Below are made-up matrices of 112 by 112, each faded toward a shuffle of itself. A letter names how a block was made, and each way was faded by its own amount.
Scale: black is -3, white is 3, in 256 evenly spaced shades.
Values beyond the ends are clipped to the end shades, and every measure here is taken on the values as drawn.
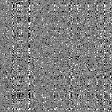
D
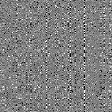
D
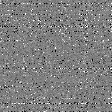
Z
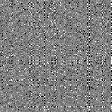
D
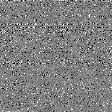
Z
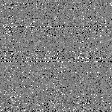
Z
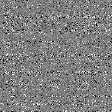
Z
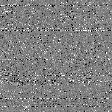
Z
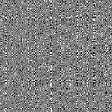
D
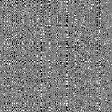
D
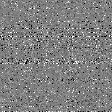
Z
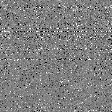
Z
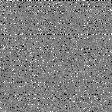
Z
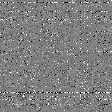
Z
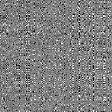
D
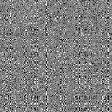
D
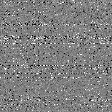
Z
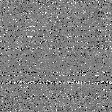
Z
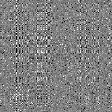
D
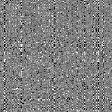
D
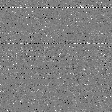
Z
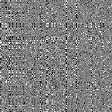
D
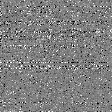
Z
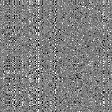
D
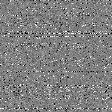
Z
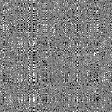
D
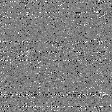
Z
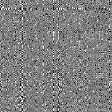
D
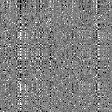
D
